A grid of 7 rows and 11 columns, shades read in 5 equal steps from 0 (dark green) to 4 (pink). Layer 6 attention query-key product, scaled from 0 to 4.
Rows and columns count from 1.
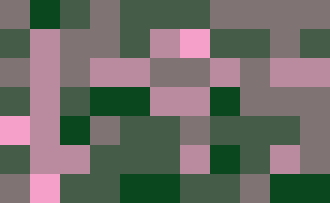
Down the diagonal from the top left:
2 3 2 0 1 1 1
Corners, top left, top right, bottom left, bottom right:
2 2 2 0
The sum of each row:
16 21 28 17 18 19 12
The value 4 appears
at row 2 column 7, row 5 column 1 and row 7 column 2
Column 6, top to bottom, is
1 3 2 3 1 1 0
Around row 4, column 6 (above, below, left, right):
2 1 0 3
